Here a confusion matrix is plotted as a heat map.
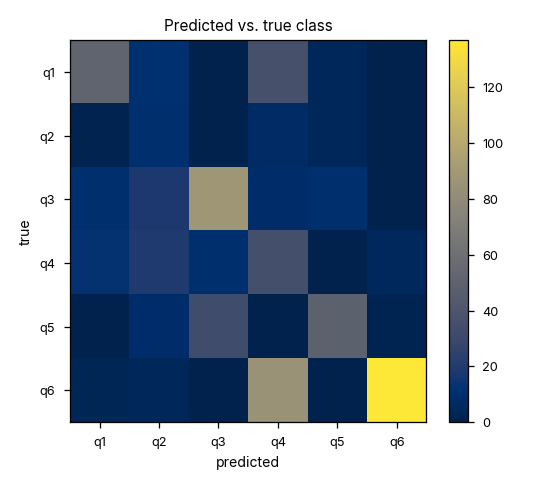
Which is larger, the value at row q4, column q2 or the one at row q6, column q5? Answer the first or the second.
the first
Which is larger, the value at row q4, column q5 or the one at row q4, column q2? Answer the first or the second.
the second
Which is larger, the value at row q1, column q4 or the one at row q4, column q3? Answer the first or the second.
the first
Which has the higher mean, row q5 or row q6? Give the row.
q6
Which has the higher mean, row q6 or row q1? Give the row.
q6
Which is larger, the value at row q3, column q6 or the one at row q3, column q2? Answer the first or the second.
the second
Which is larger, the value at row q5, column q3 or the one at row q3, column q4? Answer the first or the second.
the first
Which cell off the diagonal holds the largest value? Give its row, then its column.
q6, q4
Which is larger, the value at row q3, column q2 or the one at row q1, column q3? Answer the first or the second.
the first
